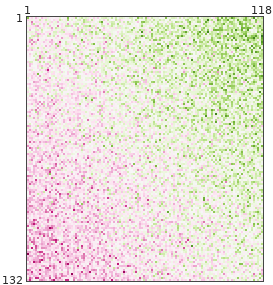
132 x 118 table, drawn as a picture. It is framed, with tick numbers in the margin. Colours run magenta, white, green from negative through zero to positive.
No single row or column stands out from its neighbours. The ninth with the lowest average is the bottom left. The ninth with the highest average is the top right. The halves do not mirror each other. The field climbs toward the top right. On average the colour sits 50% of the way up the scale.
